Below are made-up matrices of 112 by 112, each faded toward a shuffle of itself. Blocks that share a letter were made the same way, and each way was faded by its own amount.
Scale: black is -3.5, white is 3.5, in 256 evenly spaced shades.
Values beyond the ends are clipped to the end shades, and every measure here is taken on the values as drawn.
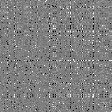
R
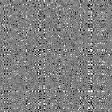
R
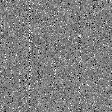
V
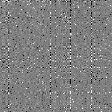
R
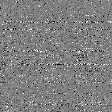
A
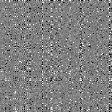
R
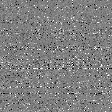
A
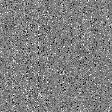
V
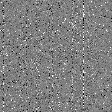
V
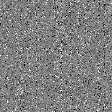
V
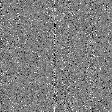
V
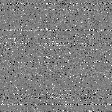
A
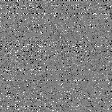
A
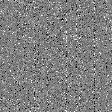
V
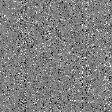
V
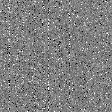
V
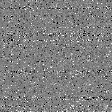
A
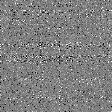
A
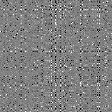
R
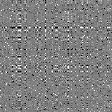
R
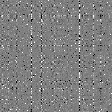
R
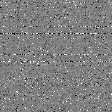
A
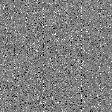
V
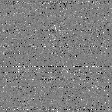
A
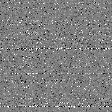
A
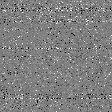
A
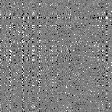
R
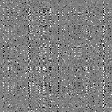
R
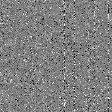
V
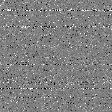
A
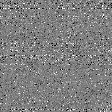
A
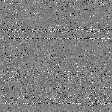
A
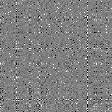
R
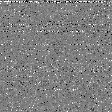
A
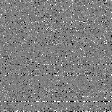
A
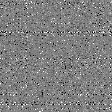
A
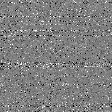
A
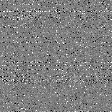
A
